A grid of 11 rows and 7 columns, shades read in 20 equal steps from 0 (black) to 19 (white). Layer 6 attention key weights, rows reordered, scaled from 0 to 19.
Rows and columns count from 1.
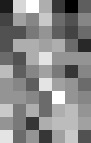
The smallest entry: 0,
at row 1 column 6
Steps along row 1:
up up down down down up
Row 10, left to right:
11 9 4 13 14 14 12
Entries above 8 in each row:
3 4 2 4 5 5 5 6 6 6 4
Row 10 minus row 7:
0 -1 -3 -4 2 3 4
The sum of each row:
61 66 52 68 77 66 76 80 83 77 73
